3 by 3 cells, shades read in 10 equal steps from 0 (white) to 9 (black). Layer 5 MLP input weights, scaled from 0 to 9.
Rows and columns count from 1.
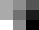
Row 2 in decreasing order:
8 5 3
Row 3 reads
0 4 9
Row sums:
13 16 13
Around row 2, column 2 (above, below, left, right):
4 4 3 8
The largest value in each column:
3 5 9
